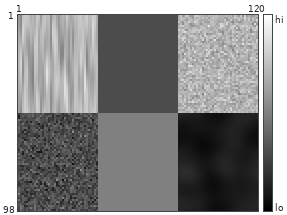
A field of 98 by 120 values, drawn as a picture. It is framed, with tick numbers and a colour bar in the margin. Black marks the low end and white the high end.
It is made of 2 by 3 panels. Panel 1,1: high, streaked downward. Panel 1,2: low, flat. Panel 1,3: high, fine-grained. Panel 2,1: low, fine-grained. Panel 2,2: middling, flat. Panel 2,3: very low, smooth, faint in contrast.
